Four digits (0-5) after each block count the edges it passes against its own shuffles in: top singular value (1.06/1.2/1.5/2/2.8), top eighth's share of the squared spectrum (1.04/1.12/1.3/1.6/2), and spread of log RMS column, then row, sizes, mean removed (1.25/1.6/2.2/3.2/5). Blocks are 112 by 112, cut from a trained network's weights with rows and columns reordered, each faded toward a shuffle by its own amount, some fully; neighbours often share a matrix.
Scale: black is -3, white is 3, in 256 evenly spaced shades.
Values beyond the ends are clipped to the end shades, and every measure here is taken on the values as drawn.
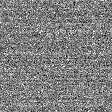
2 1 0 0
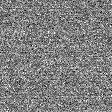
2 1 0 0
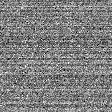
4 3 1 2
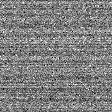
4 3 1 1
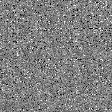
3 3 0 2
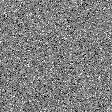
0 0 0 0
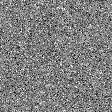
1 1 0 0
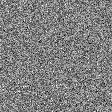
1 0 0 0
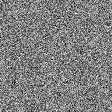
2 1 0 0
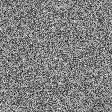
0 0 0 0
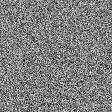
2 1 0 0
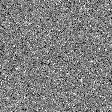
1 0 0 0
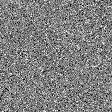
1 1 0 0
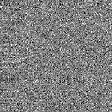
4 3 1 2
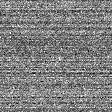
4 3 1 2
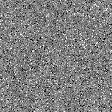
3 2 0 1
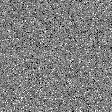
2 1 1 1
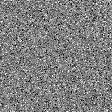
3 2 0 0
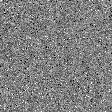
0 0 0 0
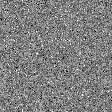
0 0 0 0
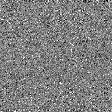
3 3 0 2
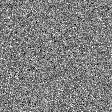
0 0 0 0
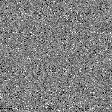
2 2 0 2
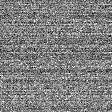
4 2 1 1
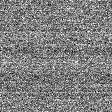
3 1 0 0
